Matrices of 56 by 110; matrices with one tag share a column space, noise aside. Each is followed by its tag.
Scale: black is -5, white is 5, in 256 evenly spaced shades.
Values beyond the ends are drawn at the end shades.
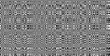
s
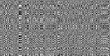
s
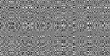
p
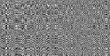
s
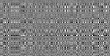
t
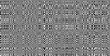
s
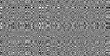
p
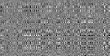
t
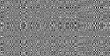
p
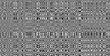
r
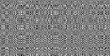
s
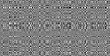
p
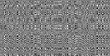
s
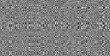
p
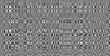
t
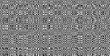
s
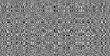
t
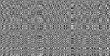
s
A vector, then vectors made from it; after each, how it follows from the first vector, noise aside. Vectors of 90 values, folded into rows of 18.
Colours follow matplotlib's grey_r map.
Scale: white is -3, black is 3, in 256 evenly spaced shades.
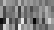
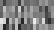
negated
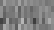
shrunk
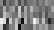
negated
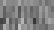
shrunk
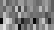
sign-scrambled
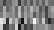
negated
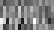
negated
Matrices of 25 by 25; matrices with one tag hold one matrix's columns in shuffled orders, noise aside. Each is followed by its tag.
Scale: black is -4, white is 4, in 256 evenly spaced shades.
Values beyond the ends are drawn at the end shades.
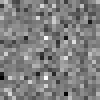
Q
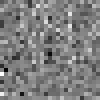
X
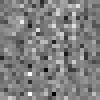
X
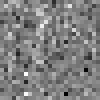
X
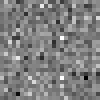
Q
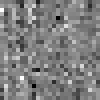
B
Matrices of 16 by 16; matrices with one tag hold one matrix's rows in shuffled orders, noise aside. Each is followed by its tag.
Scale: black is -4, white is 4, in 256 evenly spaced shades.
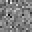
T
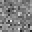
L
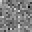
L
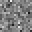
L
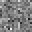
L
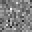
T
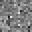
L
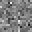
L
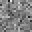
L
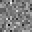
T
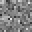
L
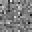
L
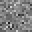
T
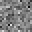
L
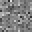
L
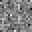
L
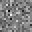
T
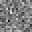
T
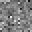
L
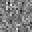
T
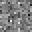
L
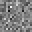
T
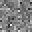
L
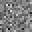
T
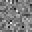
T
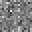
L
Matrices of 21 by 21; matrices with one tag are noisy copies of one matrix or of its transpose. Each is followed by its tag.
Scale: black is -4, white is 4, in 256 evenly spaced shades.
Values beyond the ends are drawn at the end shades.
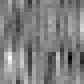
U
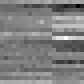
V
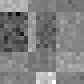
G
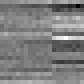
V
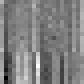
V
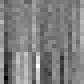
V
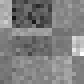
G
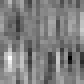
U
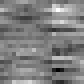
U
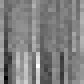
V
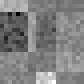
G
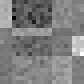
G
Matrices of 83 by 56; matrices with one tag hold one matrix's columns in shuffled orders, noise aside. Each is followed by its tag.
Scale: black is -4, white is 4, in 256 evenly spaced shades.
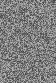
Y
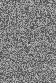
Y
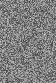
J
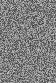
J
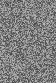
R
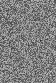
J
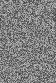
Y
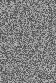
Y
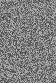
R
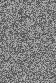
Y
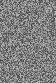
Y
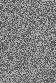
J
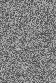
Y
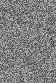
J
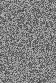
J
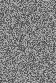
J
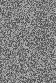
R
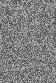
Y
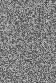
Y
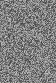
J
